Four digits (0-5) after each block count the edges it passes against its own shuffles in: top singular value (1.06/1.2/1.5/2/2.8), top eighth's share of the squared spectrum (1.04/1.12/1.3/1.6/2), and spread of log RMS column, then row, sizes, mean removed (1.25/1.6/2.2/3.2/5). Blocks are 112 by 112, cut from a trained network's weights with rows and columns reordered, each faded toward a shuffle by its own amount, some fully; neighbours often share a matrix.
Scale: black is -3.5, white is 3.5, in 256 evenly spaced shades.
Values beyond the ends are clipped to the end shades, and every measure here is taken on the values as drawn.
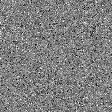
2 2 0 0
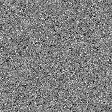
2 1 0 0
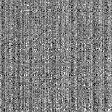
4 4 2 3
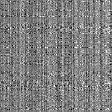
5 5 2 4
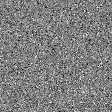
0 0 0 0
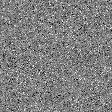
0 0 0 0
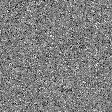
0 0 0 0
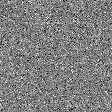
0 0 0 0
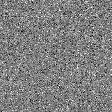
1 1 0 0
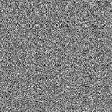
4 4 2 2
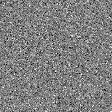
2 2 1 1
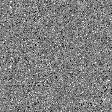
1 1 1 0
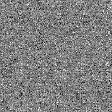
3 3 2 1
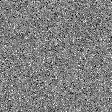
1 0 0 0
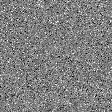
0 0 0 0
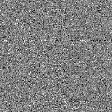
3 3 2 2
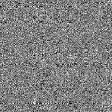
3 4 2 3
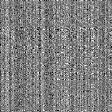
4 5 1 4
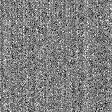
3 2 0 1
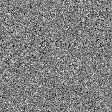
2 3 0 1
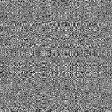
5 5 3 4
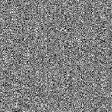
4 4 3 2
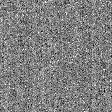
2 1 0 0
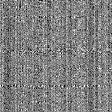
4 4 1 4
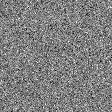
1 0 0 0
